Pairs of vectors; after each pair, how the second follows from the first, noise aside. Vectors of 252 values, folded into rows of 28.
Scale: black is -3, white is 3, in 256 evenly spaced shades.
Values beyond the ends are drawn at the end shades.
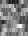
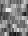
reversed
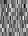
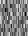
wrapped around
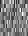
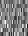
reversed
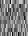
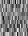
reversed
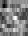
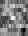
reversed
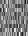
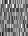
reversed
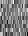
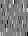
partly zeroed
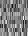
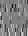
partly zeroed
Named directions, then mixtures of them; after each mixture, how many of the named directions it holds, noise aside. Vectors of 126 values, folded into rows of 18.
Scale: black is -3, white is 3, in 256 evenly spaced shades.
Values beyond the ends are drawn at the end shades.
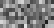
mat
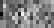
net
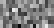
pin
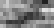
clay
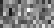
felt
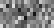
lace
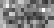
two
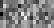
two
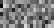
two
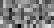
three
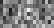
one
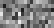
three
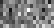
one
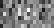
two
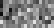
three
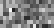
three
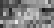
two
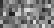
one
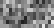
three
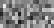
three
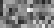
three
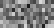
one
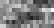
one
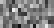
one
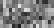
three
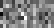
three
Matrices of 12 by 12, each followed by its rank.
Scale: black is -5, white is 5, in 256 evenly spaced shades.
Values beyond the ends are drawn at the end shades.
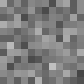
full rank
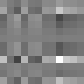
one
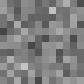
full rank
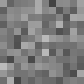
full rank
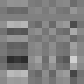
one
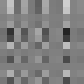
one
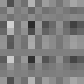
one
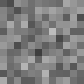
full rank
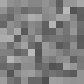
full rank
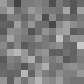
full rank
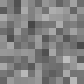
full rank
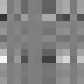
one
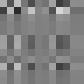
one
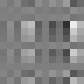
one
